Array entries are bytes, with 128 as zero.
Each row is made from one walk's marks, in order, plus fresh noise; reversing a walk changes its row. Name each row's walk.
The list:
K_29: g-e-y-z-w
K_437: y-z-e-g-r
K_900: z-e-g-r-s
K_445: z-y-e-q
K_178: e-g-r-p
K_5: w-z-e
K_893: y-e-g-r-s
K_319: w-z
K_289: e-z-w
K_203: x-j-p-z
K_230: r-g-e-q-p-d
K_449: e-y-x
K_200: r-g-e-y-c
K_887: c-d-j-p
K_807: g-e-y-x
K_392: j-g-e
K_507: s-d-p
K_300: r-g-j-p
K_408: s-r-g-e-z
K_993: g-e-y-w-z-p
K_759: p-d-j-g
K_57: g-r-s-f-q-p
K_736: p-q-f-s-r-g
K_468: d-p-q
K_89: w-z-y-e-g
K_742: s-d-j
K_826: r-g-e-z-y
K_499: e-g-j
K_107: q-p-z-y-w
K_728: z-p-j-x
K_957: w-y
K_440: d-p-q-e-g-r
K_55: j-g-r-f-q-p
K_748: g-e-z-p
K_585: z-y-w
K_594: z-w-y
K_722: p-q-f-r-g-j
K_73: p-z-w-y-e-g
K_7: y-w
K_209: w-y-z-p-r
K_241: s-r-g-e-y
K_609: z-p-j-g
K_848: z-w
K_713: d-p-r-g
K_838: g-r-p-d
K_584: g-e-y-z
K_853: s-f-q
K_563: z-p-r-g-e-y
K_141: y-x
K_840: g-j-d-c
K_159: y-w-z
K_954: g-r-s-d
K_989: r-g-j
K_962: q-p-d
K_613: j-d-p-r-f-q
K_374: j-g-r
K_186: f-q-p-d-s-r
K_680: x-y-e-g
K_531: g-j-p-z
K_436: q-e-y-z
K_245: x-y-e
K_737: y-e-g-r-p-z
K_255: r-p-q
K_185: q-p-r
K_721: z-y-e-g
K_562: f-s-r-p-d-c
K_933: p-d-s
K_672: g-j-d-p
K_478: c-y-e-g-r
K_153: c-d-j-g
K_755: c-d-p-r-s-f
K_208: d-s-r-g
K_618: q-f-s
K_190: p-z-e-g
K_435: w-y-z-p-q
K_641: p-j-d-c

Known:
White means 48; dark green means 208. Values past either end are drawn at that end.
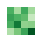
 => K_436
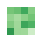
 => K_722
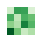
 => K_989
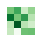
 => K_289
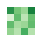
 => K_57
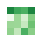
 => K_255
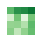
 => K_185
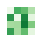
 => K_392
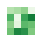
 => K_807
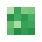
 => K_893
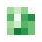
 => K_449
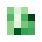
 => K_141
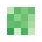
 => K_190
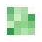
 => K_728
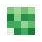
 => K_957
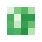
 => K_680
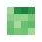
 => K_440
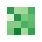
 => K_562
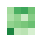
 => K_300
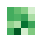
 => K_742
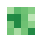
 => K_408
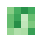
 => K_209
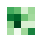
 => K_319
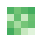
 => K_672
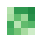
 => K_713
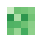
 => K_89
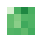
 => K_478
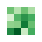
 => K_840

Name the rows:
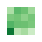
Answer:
K_609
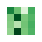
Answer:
K_933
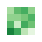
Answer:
K_759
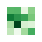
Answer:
K_848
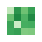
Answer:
K_208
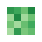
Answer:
K_186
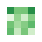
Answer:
K_55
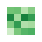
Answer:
K_7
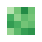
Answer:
K_563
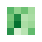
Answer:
K_531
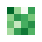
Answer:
K_618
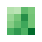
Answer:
K_200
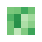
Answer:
K_737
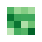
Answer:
K_594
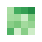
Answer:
K_178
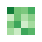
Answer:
K_435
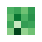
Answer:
K_954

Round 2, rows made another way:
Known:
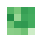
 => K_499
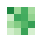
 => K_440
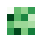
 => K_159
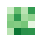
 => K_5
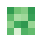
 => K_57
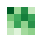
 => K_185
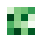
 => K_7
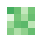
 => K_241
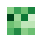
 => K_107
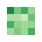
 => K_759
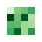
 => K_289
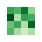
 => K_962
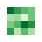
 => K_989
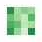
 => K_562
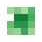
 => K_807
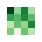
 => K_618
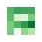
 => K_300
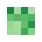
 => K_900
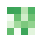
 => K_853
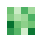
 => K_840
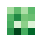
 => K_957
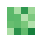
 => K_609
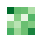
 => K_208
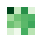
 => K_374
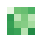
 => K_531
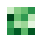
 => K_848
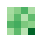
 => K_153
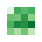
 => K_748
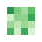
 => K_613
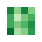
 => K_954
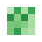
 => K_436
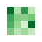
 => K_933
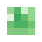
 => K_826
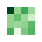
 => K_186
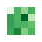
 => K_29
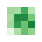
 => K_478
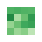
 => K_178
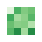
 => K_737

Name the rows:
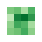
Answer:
K_449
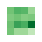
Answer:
K_230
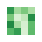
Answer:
K_641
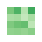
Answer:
K_408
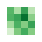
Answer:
K_437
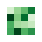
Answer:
K_585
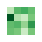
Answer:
K_887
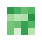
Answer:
K_55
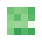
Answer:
K_563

